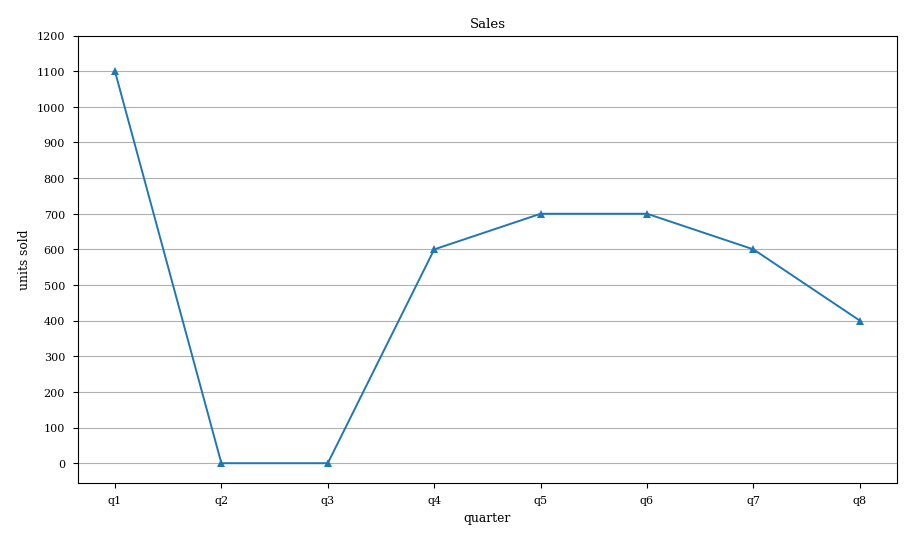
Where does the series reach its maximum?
q1
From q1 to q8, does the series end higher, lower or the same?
lower
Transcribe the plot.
Title: Sales
x-axis: quarter, ticks q1 q2 q3 q4 q5 q6 q7 q8
y-axis: units sold, ticks 0 100 200 300 400 500 600 700 800 900 1000 1100 1200
Values:
1100 0 0 600 700 700 600 400
